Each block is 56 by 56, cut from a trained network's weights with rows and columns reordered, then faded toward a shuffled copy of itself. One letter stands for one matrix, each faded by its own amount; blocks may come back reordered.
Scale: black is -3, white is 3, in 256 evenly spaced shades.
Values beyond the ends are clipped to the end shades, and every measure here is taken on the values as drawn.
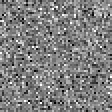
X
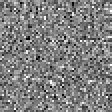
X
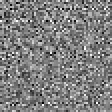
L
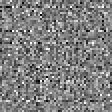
L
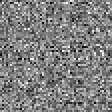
L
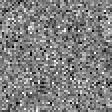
X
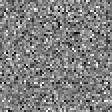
X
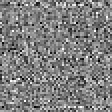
L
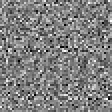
L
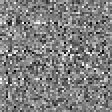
L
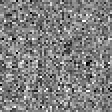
L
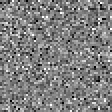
X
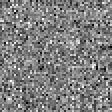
X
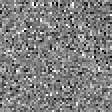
X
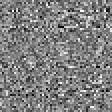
L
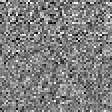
L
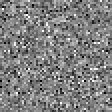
X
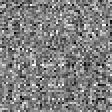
L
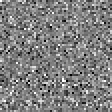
X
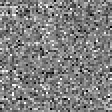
X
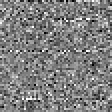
L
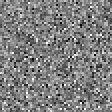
X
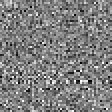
L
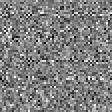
L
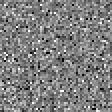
X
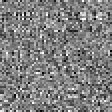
L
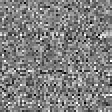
L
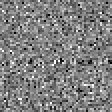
X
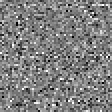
X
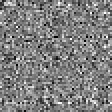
L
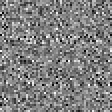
L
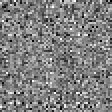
L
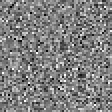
X
